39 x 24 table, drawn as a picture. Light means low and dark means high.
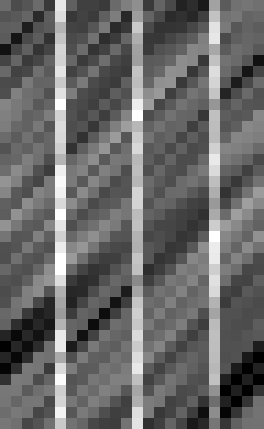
The bottom right is the ninth with the highest average. Columns 6, 13 and 20 stand out from the rest. On average the colour sits 60% of the way up the scale. No overall slope runs across the table.
